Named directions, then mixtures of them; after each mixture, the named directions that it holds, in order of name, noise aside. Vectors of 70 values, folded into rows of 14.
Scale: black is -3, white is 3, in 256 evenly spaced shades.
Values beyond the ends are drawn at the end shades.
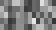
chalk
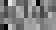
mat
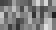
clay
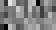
mat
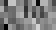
chalk, mat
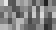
clay, mat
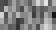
clay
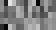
mat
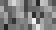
chalk, mat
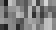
clay, mat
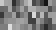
chalk, clay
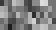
chalk, clay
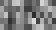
chalk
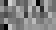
mat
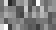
mat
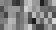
chalk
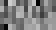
mat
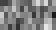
clay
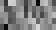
chalk, mat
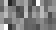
mat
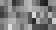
chalk, clay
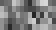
chalk, clay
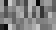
mat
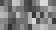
chalk, clay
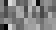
mat
